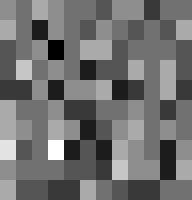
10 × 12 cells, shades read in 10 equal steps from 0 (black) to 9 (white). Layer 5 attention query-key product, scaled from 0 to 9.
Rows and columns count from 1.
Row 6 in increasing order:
2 2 2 4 4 4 4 4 4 5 5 6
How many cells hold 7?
2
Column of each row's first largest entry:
3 1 6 2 7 1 1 4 8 1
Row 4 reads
3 7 4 5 4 1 3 3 6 4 6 3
